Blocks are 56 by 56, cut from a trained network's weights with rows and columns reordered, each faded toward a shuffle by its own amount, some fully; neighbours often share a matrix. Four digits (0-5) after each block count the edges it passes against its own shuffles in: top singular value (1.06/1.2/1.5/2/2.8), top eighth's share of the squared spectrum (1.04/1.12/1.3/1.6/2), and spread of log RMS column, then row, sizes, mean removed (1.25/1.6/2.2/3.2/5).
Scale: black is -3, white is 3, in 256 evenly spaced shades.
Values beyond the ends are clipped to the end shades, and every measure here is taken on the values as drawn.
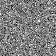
0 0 0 0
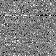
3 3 0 1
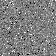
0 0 0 0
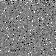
1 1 0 1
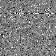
2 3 0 1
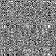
3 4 1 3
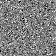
0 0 0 0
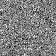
1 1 0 0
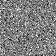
0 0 0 0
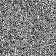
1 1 0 0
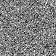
0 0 0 0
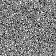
0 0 0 0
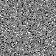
3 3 1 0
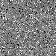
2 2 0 0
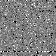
2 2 0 1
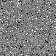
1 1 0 0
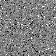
1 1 0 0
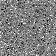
0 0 0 0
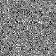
3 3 1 2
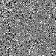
2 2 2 0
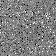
1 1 0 0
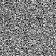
3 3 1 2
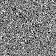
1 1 0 1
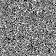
0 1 0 0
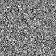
3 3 1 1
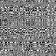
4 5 1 3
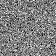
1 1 0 0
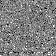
1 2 0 1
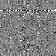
3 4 2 2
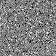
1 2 0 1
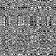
4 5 2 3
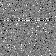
3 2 0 1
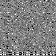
3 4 0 2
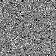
2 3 1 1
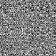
3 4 2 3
